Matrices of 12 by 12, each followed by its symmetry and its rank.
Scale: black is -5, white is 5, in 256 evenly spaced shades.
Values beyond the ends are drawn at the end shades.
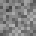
symmetric, full rank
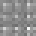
symmetric, rank two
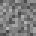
neither, full rank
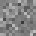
symmetric, full rank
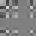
symmetric, rank one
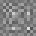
symmetric, rank two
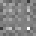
symmetric, rank two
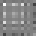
symmetric, rank one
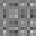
symmetric, rank one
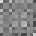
symmetric, rank two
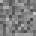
neither, full rank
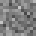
neither, full rank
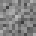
symmetric, full rank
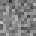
neither, full rank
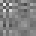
symmetric, rank two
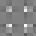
symmetric, rank one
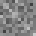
symmetric, full rank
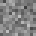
neither, full rank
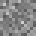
symmetric, full rank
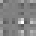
symmetric, rank two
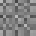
symmetric, rank two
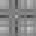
symmetric, rank one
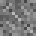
symmetric, full rank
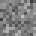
neither, full rank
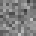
neither, full rank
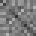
symmetric, full rank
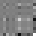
symmetric, rank one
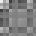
symmetric, rank one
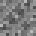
symmetric, full rank
